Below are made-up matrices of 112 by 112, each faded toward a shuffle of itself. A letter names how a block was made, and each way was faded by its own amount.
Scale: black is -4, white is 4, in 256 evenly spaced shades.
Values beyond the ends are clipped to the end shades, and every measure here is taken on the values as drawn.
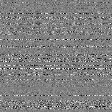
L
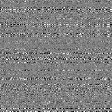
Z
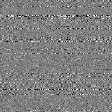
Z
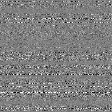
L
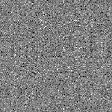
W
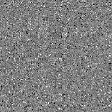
W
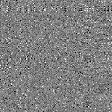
W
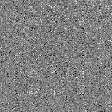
W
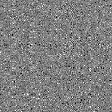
W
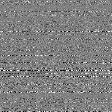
L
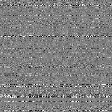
Z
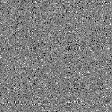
W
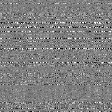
Z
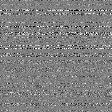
L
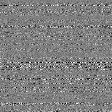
L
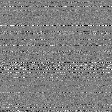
L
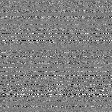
L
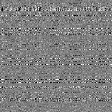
Z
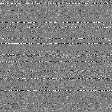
L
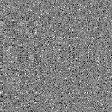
W
